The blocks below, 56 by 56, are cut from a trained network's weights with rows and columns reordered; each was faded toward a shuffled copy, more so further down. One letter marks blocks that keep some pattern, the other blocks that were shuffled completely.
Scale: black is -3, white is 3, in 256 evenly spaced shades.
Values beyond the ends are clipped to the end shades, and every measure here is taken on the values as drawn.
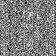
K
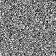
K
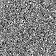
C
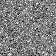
C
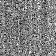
K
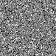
C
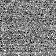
K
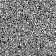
C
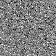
C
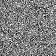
K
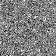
C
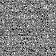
K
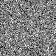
C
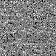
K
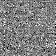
K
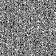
K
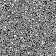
C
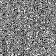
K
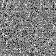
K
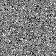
C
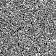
C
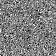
C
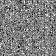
K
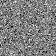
C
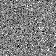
C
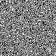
C
